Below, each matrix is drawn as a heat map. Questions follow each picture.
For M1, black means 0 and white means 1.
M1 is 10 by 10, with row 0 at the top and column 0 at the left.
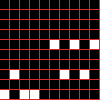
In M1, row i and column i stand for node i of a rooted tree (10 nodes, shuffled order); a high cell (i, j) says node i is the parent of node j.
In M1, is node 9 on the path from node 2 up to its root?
yes
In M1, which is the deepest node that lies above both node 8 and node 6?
7
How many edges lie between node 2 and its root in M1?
2
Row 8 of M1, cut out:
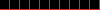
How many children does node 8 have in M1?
0
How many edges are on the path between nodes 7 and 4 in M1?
1
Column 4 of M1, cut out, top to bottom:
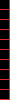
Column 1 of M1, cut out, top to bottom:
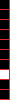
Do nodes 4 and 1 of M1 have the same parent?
no
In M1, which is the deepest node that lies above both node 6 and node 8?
7
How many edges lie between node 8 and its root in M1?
2
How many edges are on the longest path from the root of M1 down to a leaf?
2
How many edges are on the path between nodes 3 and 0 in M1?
2
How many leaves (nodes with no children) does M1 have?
7
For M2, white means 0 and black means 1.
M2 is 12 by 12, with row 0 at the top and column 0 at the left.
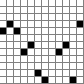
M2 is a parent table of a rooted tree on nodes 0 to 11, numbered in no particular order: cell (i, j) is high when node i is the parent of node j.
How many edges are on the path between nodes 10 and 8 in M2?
4
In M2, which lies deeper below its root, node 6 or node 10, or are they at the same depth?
the same depth
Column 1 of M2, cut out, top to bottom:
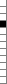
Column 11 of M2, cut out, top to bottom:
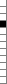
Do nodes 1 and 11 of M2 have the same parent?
yes
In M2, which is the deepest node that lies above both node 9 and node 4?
6
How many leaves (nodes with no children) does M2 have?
6
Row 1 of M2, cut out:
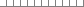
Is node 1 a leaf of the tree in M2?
yes
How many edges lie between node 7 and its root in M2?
0
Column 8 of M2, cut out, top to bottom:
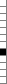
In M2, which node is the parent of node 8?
7
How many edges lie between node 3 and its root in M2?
1
